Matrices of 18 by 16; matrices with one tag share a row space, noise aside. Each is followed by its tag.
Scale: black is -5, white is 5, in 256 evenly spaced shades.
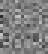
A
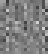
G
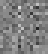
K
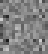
A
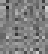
G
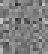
A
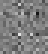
K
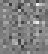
K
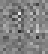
K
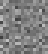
A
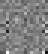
G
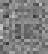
A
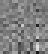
K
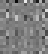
G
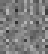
G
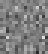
G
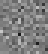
K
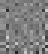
G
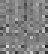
G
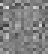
A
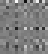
G
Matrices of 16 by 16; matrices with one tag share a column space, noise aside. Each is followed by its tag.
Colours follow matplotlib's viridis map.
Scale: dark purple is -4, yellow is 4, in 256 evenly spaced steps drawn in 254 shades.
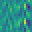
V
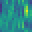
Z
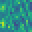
V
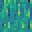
Z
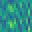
V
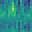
Z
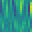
Z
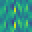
V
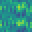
V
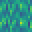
V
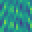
V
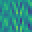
V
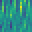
Z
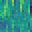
Z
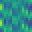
V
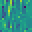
Z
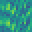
V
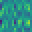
V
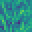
V
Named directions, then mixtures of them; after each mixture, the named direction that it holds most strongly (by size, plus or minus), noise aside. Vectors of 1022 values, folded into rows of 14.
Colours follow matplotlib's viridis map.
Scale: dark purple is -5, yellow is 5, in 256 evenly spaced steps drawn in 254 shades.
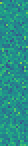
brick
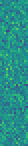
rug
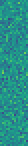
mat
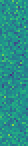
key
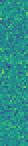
mat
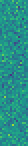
key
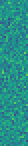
mat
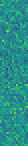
rug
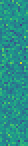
brick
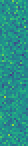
key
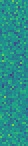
key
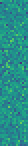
brick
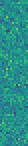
rug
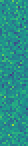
key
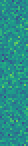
key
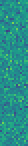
rug
